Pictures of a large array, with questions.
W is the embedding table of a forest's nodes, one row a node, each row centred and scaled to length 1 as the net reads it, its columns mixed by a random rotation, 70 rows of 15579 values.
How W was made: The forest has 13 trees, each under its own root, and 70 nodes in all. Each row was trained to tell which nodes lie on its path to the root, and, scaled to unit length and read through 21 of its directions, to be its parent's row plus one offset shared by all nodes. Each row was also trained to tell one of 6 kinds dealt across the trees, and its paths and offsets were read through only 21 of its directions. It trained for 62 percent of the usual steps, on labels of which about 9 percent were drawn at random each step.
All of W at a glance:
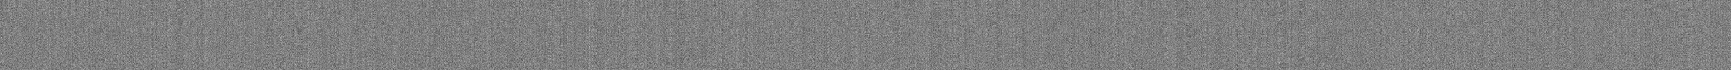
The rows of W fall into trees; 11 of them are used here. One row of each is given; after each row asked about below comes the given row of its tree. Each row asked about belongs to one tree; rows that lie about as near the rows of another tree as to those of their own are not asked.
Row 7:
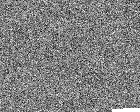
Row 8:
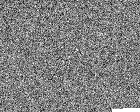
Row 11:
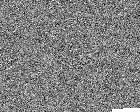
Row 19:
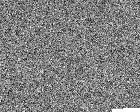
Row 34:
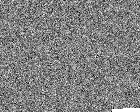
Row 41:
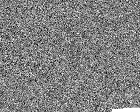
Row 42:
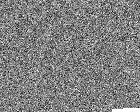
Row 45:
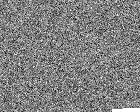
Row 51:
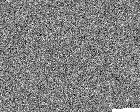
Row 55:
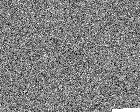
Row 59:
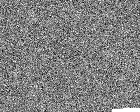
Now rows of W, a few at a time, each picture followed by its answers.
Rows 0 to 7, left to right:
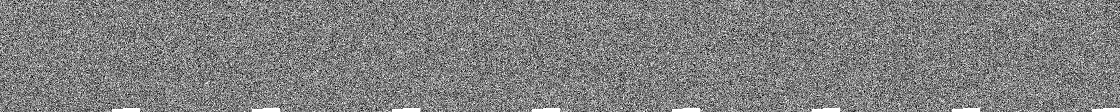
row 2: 42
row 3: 8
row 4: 8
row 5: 41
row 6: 59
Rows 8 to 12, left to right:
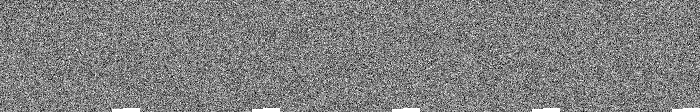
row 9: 34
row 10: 34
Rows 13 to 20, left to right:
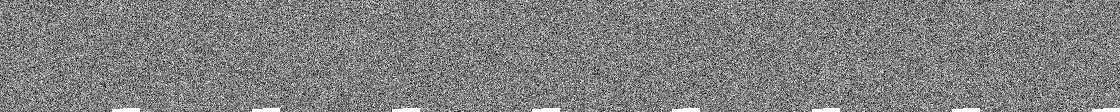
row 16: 55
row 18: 42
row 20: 41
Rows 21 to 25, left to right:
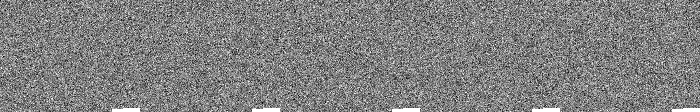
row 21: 55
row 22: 51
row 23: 55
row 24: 55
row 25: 7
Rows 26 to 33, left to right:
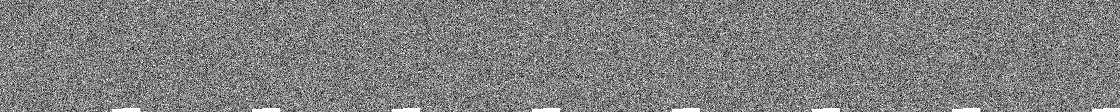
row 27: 51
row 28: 59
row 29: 8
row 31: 45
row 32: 45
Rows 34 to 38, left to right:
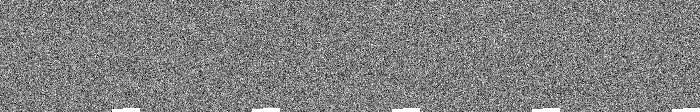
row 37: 34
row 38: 34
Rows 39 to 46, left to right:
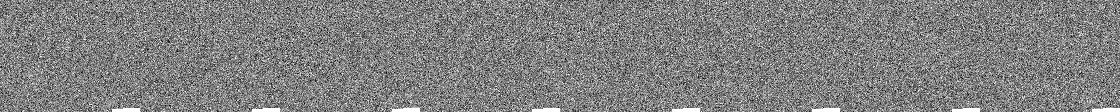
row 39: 42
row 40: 34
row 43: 8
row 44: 7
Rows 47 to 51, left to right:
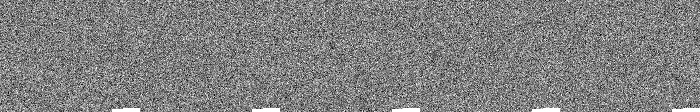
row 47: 19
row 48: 51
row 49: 42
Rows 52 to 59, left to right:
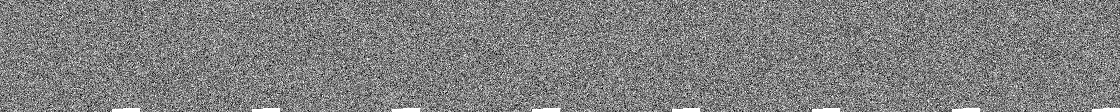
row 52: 8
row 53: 34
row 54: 59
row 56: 55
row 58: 7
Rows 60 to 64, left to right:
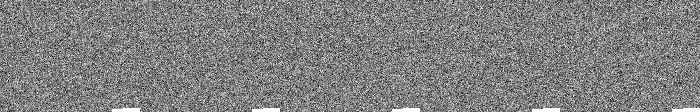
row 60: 59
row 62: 19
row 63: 11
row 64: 8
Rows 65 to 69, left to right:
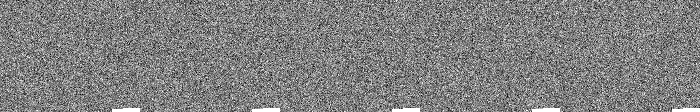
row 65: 8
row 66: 59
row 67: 11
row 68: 42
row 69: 34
